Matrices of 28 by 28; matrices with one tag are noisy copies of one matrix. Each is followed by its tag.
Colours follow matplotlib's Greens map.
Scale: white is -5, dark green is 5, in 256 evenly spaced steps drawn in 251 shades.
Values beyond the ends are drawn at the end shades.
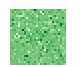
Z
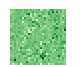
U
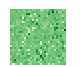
U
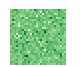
Z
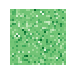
Z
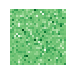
Z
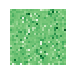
U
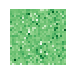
U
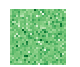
Z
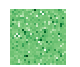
Z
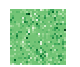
U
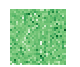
U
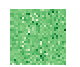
U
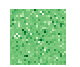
Z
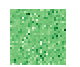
U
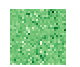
U
